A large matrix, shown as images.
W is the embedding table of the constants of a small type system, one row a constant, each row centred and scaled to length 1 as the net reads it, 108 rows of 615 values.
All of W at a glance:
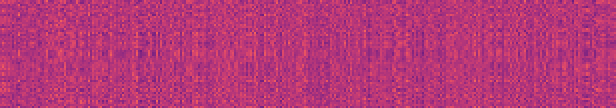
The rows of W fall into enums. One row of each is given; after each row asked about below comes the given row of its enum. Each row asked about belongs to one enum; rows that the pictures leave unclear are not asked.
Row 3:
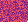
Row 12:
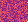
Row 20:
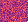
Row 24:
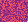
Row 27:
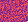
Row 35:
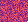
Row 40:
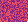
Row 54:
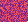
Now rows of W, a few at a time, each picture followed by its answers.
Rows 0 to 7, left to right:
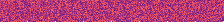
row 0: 3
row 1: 20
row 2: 24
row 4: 12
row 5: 35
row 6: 54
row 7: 27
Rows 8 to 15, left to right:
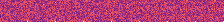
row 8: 40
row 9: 12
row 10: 3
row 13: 54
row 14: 35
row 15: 35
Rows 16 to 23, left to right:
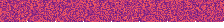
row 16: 12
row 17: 24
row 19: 24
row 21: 24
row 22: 3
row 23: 54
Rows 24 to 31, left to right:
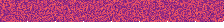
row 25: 27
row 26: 35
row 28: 40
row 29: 3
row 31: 12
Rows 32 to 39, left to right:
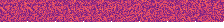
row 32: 54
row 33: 54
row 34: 35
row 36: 27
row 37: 40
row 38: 35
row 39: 24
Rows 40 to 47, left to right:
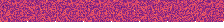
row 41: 35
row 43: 40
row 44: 40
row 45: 35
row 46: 27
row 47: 40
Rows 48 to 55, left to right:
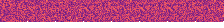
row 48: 24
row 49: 35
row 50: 20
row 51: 54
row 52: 35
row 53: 54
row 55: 35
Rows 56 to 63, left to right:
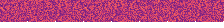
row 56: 54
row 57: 3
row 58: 24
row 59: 54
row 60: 24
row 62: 40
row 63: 24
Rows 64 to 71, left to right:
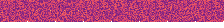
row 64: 3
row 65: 40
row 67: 3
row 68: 24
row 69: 3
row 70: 27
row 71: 3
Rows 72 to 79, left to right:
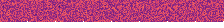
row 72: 40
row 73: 3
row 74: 40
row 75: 3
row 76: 54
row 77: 27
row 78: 54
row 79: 40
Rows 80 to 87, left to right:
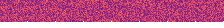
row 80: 35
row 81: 35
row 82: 40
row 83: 3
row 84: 40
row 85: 24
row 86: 40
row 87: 54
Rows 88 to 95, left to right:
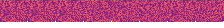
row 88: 24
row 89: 24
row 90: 24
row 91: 3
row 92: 40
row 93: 54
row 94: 24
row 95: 27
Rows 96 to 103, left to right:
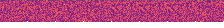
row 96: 27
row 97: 35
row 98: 12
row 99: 40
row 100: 54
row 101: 54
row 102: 54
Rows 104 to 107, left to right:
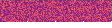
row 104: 24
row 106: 35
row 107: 35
